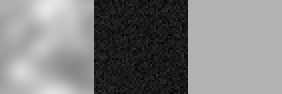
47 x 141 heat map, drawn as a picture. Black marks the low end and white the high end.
The table splits into one row of 3 panels. Panel 1,1: high, smooth. Panel 1,2: very low, fine-grained, faint in contrast. Panel 1,3: high, flat.
